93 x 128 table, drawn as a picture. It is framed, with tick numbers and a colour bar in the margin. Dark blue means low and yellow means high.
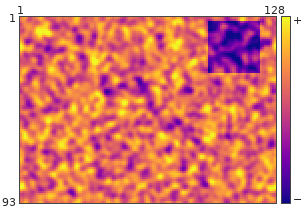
Stripes: none. Odd patch: lower, in the top right. Mirror symmetry: none. Average level on the scale: 60%. Grain: blotchy. Ninth with the lowest average: top right.
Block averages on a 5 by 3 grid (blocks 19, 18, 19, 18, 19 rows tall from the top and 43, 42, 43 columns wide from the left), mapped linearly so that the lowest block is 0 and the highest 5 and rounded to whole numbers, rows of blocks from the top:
450 / 442 / 544 / 544 / 545
